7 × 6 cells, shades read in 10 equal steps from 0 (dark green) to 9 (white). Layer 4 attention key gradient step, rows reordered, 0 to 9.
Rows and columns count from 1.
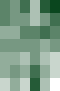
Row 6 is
5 4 5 2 5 7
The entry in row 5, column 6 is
7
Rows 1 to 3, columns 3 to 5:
2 6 1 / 4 6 4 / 3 3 2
